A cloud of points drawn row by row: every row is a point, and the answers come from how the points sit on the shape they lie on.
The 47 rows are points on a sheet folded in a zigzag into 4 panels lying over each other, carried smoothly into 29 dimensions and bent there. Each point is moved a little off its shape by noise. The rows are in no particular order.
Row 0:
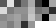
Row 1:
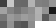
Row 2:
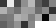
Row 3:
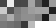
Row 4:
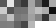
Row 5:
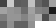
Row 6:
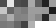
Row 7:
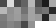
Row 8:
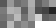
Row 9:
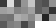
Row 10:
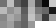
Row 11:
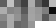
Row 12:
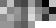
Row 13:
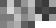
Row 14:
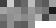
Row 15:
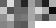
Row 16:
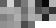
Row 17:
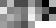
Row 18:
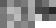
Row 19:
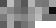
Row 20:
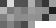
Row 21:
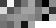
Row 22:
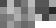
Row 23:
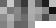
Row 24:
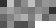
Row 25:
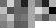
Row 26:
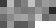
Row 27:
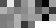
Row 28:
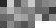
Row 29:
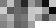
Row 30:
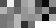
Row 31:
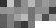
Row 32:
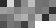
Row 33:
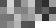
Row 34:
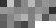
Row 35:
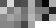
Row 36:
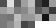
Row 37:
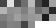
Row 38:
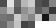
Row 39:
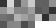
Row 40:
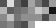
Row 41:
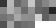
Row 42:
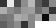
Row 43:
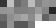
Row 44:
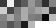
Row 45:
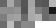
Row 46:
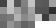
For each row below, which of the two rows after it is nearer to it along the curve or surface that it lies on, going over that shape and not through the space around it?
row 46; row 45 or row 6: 45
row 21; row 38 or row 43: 38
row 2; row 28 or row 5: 28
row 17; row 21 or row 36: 21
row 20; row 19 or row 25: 25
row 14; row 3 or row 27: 3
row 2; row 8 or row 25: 8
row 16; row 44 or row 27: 27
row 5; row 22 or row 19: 22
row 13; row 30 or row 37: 30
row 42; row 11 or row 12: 12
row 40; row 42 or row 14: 14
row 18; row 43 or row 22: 22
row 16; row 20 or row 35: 35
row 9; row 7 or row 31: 7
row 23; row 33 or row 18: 18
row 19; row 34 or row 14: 34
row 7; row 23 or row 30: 30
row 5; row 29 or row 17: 29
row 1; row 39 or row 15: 15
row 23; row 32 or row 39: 32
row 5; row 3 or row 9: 3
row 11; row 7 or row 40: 40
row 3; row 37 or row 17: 37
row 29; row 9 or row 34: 34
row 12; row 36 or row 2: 2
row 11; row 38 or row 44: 44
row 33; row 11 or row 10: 10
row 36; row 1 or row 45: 45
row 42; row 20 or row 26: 20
